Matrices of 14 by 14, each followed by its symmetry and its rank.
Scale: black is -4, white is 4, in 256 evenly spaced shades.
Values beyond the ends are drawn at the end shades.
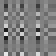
neither, rank one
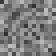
symmetric, full rank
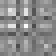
symmetric, rank two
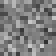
antisymmetric, full rank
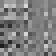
neither, rank three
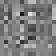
neither, rank three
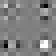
symmetric, rank one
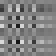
neither, rank one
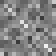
symmetric, full rank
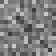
symmetric, full rank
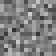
antisymmetric, full rank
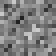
symmetric, full rank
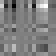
neither, rank one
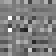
neither, rank three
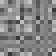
symmetric, rank two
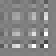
symmetric, rank one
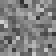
antisymmetric, full rank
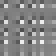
symmetric, rank one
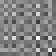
symmetric, rank two
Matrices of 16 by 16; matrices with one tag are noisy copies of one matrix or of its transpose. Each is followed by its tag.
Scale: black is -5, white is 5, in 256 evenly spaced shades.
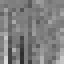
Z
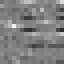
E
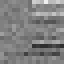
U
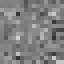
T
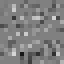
T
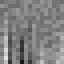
Z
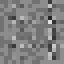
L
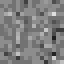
T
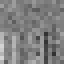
U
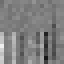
U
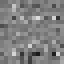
T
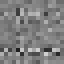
L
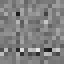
L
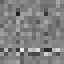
L
